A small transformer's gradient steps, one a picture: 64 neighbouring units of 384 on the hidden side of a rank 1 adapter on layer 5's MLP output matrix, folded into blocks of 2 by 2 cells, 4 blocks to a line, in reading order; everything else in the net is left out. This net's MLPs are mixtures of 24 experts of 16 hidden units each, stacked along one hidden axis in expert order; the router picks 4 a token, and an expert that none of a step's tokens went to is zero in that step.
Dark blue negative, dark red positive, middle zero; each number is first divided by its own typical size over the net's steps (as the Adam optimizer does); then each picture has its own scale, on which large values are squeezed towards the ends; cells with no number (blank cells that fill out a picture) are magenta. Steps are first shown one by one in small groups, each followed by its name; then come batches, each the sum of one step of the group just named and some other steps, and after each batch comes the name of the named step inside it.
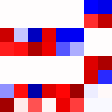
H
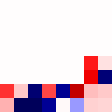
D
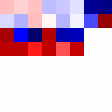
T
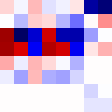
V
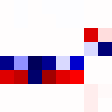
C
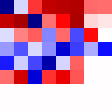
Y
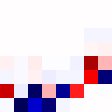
D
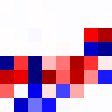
D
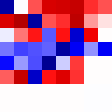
Y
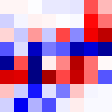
H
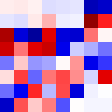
T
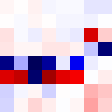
C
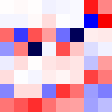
H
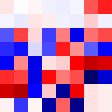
T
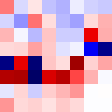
H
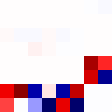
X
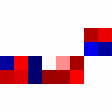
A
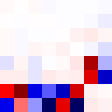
X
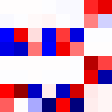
X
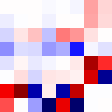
X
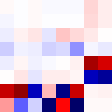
X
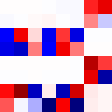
X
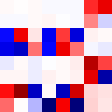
X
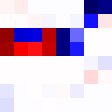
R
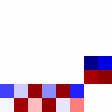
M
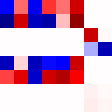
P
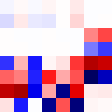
P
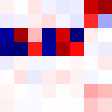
M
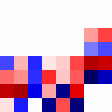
M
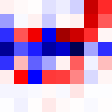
M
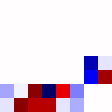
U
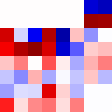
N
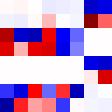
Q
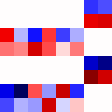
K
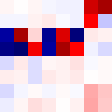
N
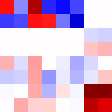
U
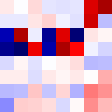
Q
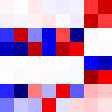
K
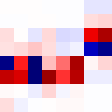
N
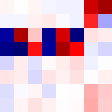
U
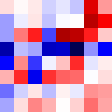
N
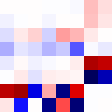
U
